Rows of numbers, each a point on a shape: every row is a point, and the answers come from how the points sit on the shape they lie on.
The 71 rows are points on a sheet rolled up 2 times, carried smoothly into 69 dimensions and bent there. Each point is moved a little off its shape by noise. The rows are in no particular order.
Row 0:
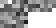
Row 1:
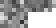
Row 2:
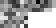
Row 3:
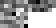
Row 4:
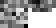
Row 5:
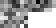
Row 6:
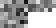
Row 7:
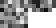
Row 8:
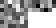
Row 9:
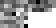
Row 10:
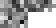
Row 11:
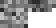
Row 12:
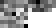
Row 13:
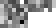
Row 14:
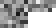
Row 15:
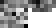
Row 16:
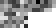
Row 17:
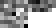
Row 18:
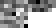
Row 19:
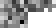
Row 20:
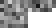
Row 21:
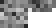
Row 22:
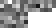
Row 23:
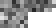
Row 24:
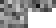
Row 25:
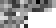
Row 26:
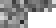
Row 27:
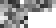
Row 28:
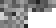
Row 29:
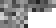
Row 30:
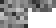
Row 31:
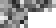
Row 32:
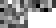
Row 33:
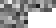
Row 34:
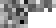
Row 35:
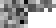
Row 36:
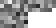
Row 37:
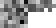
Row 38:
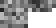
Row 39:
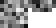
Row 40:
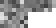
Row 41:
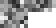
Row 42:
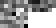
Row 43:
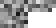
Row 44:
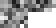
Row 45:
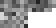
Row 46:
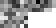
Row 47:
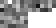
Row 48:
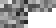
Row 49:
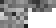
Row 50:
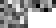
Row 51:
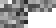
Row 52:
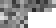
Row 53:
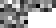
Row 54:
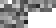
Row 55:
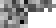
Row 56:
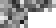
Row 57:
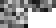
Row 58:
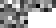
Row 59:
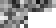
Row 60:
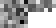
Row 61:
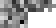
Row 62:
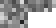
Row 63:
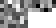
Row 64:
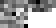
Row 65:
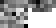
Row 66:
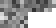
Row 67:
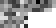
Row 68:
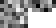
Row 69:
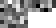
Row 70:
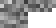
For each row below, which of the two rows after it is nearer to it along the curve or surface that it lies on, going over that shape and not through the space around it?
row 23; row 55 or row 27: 55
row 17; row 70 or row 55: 55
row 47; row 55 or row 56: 55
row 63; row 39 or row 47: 39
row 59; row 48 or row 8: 48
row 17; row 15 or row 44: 15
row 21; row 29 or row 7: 29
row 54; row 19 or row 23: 19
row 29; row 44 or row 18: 44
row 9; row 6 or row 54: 6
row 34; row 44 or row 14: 14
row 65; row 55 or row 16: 16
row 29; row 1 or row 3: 1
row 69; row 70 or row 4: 4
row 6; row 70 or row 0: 0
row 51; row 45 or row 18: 45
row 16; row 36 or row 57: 57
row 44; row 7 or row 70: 7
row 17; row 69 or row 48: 69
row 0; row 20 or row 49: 20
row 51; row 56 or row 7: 56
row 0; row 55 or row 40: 55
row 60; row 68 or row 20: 20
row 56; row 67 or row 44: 44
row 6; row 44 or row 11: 44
